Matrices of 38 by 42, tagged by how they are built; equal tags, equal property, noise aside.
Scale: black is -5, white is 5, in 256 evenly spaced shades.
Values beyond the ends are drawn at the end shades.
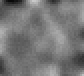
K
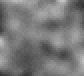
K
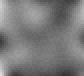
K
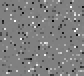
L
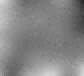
K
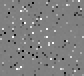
L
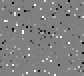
L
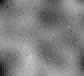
K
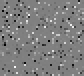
L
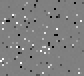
L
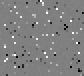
L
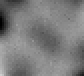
K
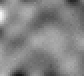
K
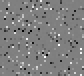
L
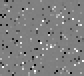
L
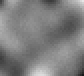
K
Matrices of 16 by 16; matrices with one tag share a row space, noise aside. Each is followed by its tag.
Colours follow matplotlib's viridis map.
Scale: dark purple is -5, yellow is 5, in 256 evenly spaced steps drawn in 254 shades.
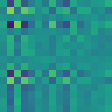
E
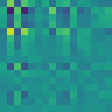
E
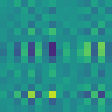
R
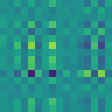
R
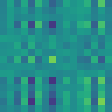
R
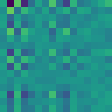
E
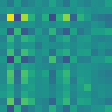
E
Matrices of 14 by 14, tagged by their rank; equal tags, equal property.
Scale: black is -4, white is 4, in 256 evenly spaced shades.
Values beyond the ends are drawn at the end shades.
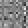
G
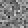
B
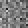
G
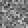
B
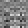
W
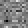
G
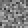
B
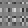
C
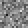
B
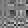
W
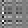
C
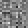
G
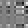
C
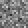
B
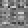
G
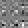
W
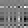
C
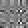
W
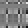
C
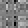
W
